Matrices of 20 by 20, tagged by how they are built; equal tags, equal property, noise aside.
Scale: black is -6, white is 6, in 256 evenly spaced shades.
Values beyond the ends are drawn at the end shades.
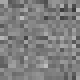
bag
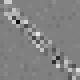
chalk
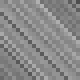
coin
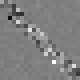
chalk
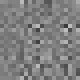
bag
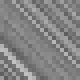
coin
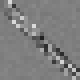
chalk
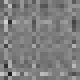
bag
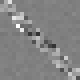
chalk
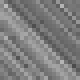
coin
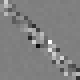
chalk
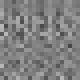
bag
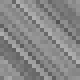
coin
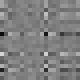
bag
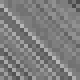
coin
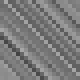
coin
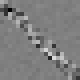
chalk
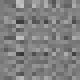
bag
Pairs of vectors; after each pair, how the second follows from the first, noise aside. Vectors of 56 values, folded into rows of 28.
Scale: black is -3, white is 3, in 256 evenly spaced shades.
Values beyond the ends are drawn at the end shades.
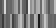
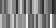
reversed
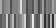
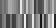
sign-scrambled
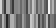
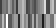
reversed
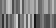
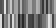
wrapped around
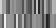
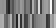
reversed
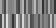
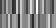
wrapped around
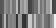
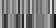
sign-scrambled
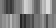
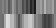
reversed
